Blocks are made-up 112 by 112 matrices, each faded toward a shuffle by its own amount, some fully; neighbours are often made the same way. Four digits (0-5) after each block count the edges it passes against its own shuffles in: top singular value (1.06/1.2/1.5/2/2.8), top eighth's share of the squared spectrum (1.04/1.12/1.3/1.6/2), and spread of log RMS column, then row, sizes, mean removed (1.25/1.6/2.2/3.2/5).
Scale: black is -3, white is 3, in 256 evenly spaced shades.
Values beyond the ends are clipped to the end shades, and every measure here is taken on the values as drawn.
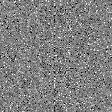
3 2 2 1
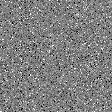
3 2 1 0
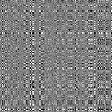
5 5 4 4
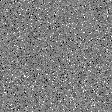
0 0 0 0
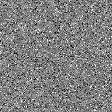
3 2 1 1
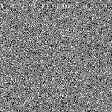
3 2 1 1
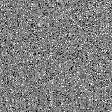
3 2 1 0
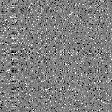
4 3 2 2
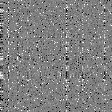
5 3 2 1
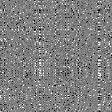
5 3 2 2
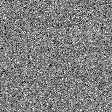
0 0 0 0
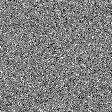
0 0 0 0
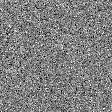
0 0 0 0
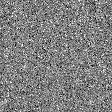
0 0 0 0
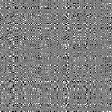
5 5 4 4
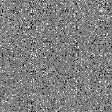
4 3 2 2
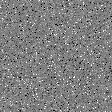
2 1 0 0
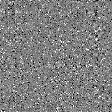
3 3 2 1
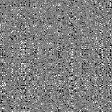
4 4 3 2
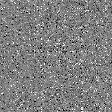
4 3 2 1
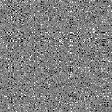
4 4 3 3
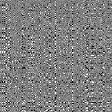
5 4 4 3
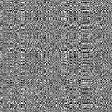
5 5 4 4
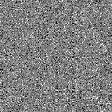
4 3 1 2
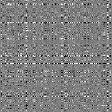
5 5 4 4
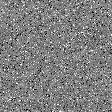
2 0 0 0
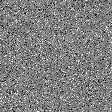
1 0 0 0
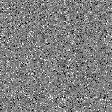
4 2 1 1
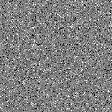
4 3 1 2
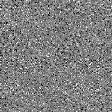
4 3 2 1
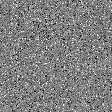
0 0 0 0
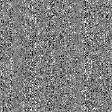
2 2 4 0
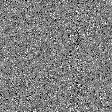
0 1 2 0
